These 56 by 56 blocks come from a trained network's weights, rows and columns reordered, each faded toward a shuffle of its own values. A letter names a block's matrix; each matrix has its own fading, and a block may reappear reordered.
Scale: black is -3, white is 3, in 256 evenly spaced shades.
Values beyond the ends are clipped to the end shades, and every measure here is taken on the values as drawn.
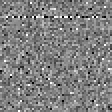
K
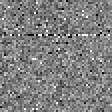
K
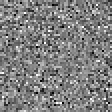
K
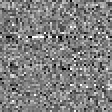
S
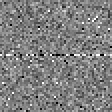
K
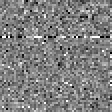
S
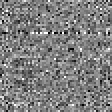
S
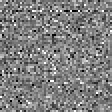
K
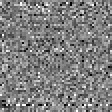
S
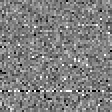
K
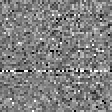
S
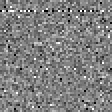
K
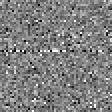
K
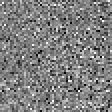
K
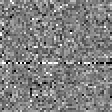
S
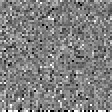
S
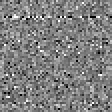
K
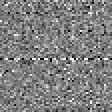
S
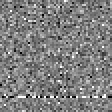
S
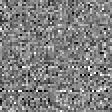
S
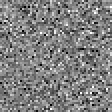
K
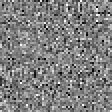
K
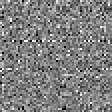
S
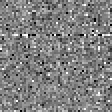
K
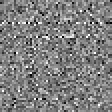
S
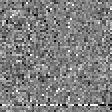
S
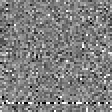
S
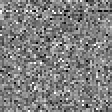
K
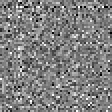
S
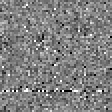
K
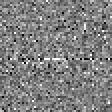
K
